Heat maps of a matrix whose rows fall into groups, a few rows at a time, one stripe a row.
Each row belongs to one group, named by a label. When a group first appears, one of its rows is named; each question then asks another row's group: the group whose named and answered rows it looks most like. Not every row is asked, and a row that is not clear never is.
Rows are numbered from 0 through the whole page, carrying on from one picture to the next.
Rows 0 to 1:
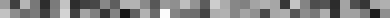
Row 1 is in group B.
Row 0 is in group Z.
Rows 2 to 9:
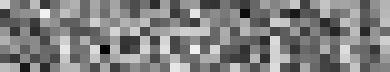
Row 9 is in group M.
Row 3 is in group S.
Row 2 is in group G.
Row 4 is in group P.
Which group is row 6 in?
B
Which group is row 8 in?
P
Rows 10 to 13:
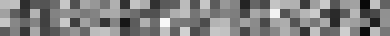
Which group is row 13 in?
G
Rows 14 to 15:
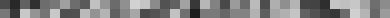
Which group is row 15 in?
P
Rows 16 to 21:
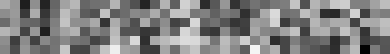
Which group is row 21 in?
Z
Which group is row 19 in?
G
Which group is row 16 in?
G
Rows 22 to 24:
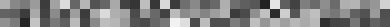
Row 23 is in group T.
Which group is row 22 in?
B
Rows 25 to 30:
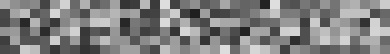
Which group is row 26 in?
P
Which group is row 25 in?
B
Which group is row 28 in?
G
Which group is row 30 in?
Z
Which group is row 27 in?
G
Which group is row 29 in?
T
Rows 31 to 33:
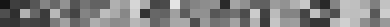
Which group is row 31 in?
P
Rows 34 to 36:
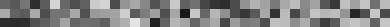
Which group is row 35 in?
T
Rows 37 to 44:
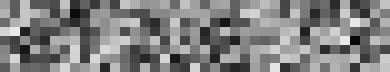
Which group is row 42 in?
M
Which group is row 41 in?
T
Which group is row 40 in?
G
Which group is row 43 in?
G
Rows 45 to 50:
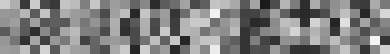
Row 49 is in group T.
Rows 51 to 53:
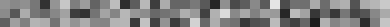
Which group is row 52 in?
Z
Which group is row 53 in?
S
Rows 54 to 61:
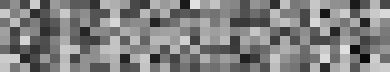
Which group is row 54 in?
T
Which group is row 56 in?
G
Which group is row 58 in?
Z
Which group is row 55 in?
B
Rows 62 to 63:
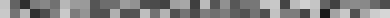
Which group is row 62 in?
M
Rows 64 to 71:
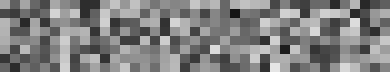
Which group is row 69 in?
Z
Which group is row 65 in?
T
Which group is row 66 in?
M
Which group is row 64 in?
Z
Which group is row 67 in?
M
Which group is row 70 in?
P
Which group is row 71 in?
P
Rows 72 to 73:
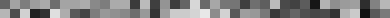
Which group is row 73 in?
Z
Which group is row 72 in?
S
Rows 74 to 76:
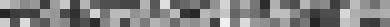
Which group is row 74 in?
B
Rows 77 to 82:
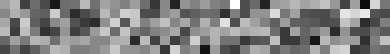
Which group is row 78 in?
P
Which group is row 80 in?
Z
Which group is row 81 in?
S
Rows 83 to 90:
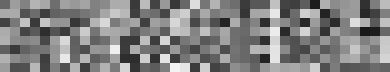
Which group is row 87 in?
B
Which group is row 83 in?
S
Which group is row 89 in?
B
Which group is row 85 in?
P
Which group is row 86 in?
M
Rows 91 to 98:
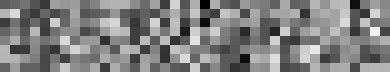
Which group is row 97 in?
M
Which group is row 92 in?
G
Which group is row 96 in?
M
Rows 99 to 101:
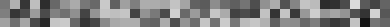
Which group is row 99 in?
M
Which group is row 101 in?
Z
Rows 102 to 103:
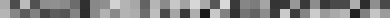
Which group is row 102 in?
Z
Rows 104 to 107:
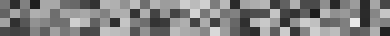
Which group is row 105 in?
S
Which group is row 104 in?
Z
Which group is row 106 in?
M
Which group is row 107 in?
T
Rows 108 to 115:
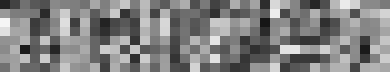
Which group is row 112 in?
S
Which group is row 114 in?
S
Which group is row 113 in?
G
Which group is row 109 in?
B
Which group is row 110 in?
B
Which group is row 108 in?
P
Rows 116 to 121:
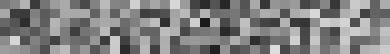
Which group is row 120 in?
G
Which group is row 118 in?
T
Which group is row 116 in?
P
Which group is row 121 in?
B
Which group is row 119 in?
P
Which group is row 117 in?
M
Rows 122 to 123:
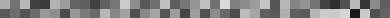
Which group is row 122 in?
Z
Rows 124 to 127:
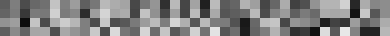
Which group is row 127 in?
S
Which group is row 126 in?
M
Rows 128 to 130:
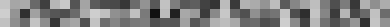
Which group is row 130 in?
G
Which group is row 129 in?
G
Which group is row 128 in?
B
